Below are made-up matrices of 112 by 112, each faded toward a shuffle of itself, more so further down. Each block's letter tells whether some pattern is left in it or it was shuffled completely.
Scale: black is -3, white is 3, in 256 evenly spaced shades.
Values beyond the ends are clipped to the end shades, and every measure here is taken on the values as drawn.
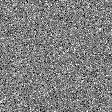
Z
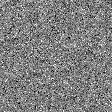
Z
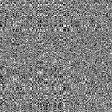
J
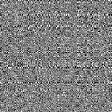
J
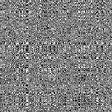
J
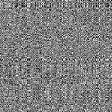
J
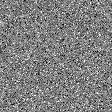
Z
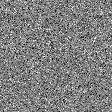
Z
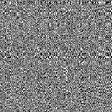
J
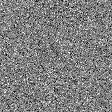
Z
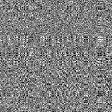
J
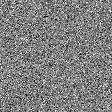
Z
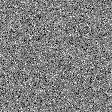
Z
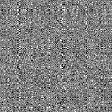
J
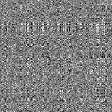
J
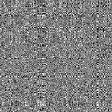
J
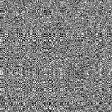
J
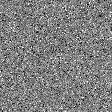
Z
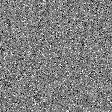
Z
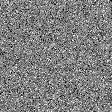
Z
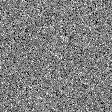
Z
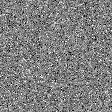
Z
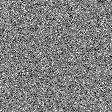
Z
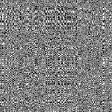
J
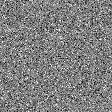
Z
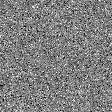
Z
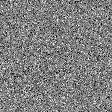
Z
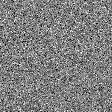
Z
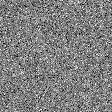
Z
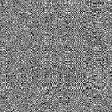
J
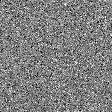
Z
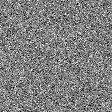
Z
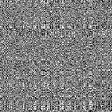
J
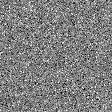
Z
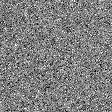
Z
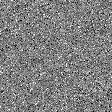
Z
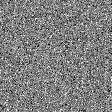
Z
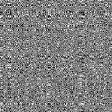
J
